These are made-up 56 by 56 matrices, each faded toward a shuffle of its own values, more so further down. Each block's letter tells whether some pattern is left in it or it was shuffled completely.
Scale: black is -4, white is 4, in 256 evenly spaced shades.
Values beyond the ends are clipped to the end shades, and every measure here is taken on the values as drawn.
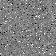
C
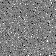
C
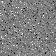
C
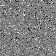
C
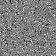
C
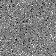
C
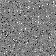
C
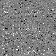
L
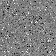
C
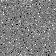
C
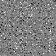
L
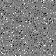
L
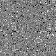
L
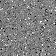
C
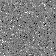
C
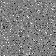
L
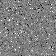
C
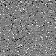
L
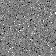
C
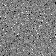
C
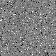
C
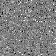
L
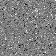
L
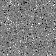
C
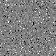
L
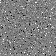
C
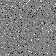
C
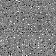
L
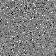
L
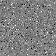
L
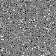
L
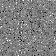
L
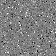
C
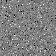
L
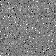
L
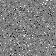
L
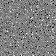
L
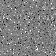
L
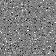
L
